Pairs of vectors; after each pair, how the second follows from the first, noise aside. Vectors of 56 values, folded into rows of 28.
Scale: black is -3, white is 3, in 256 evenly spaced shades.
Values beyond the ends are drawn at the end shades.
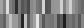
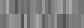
shrunk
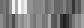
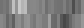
shrunk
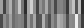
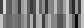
negated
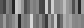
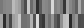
reversed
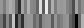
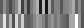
negated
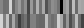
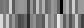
copied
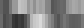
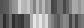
copied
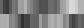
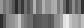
wrapped around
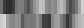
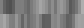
shrunk
